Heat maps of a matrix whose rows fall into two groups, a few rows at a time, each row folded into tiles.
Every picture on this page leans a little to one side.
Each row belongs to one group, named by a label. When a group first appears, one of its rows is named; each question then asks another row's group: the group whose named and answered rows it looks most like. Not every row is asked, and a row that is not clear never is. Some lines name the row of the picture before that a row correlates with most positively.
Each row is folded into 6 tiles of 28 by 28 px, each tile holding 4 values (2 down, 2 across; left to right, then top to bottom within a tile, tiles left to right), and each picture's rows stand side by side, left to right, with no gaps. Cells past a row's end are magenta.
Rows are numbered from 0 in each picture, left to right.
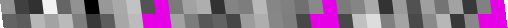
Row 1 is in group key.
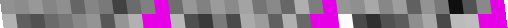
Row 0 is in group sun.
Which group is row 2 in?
sun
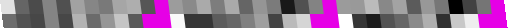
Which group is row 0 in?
key
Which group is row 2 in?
sun
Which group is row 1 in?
sun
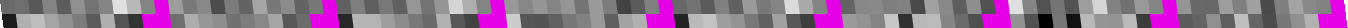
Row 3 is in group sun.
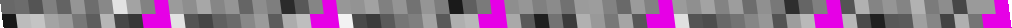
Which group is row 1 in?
sun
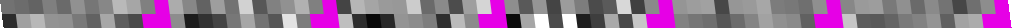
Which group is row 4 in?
key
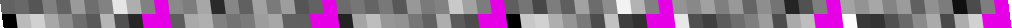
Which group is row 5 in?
sun
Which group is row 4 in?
sun
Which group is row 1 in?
key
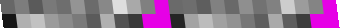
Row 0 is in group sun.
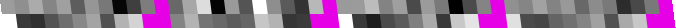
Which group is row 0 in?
sun
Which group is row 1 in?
key
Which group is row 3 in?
sun
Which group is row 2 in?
sun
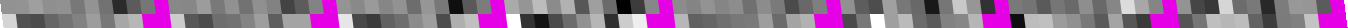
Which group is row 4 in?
sun
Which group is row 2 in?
sun
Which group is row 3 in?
sun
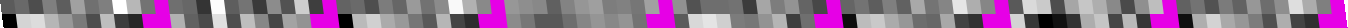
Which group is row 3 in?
key
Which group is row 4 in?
key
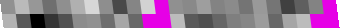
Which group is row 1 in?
sun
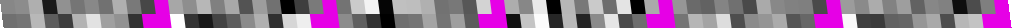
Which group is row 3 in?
key
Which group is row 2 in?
key
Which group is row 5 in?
sun
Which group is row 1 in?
sun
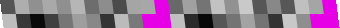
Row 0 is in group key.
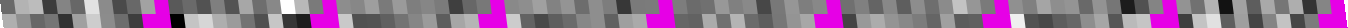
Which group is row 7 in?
key
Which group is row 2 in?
sun
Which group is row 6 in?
sun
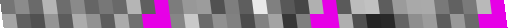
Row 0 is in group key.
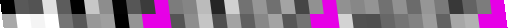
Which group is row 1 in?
key
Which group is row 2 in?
sun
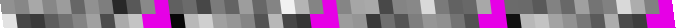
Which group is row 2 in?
key
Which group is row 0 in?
sun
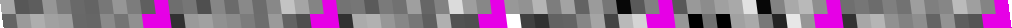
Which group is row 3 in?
sun
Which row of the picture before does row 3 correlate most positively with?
0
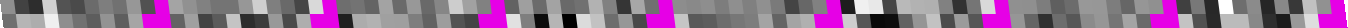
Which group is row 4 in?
sun
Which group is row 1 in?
key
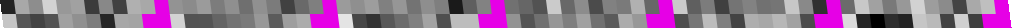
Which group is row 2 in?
sun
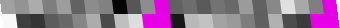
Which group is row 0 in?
sun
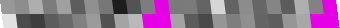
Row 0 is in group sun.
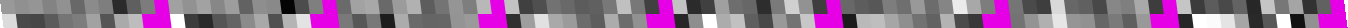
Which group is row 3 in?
key
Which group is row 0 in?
sun
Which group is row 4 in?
key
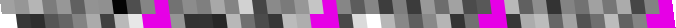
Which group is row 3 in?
key
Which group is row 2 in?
key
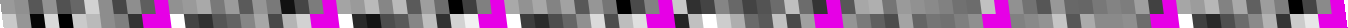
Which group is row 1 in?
sun
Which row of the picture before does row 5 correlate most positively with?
1
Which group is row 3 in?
sun
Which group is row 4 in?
key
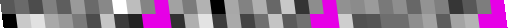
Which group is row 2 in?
sun
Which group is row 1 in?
key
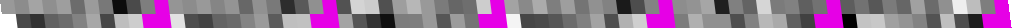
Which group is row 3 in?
sun
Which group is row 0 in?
sun
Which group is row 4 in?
key
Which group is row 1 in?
sun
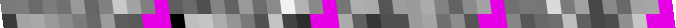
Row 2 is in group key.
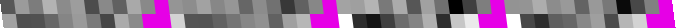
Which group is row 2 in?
sun
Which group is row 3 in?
sun
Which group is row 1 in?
sun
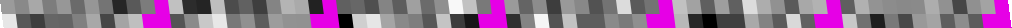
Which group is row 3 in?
key
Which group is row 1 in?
key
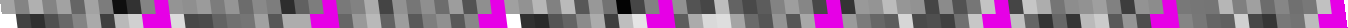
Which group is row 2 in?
key
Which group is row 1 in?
sun
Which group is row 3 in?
sun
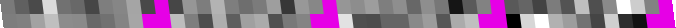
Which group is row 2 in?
sun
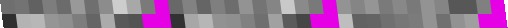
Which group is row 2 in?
sun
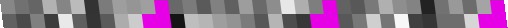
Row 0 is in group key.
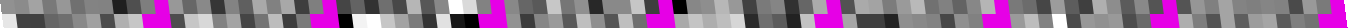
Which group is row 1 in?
key
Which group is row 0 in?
sun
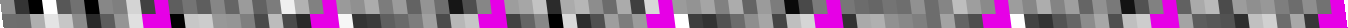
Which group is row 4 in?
sun
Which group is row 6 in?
sun
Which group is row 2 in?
sun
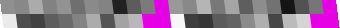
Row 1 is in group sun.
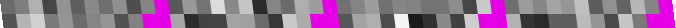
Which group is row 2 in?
key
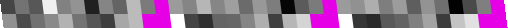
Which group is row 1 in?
sun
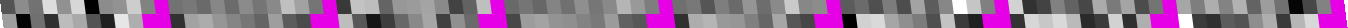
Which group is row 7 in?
sun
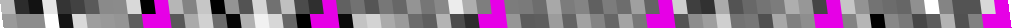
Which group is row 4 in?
key
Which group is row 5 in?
key
